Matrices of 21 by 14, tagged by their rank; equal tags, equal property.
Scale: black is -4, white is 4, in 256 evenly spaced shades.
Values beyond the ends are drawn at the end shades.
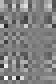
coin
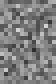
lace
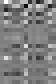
coin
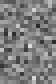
lace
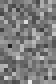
lace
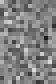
lace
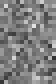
lace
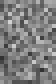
lace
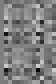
coin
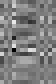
coin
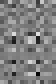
coin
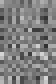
coin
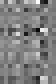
coin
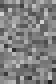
lace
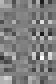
coin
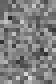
lace
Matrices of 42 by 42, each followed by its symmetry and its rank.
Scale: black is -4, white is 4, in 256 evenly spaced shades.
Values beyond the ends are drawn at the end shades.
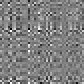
neither, rank three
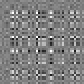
symmetric, rank two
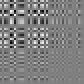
symmetric, rank one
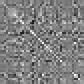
symmetric, rank five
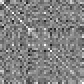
symmetric, rank five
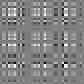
symmetric, rank one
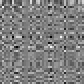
neither, rank three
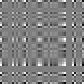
symmetric, rank one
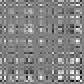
symmetric, rank two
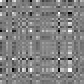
symmetric, rank two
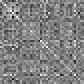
symmetric, rank five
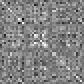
symmetric, rank five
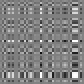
symmetric, rank one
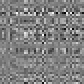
neither, rank three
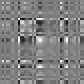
symmetric, rank two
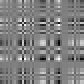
symmetric, rank one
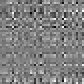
neither, rank three
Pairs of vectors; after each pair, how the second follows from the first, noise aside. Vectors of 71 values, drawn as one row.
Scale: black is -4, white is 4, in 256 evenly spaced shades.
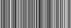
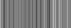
partly zeroed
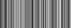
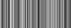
reversed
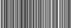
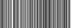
reversed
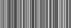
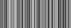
negated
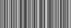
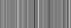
partly zeroed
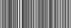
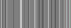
partly zeroed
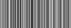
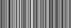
negated
